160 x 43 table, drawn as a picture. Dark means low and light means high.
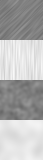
The table splits into 4 rows of 1 panel. Panel 1,1: middling, slanting up to the right, faint in contrast. Panel 2,1: very high, streaked downward, faint in contrast. Panel 3,1: middling, blotchy, faint in contrast. Panel 4,1: very high, smooth, faint in contrast.
